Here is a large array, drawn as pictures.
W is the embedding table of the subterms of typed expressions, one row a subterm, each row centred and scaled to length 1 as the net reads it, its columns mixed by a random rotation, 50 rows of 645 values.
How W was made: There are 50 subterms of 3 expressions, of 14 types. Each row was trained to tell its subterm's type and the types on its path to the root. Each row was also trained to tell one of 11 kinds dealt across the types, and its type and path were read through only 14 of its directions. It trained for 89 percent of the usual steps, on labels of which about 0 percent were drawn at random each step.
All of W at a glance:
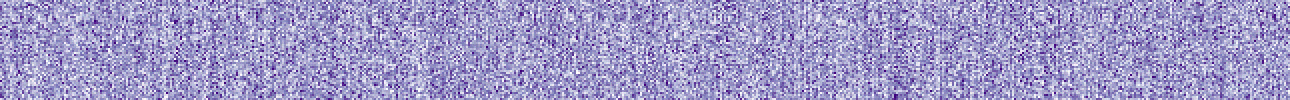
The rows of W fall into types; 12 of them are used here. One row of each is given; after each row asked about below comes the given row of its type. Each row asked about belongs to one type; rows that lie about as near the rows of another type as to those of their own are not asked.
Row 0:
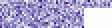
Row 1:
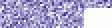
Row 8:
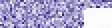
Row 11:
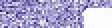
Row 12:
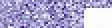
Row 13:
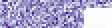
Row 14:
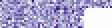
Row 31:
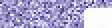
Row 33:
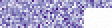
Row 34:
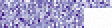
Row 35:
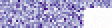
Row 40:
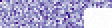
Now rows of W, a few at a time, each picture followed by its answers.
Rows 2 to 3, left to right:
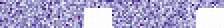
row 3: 40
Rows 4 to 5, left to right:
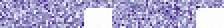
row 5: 14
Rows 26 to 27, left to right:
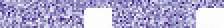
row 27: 40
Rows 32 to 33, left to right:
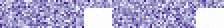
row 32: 0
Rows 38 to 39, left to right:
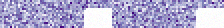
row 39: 13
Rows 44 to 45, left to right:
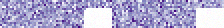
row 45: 34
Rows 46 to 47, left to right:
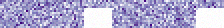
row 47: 33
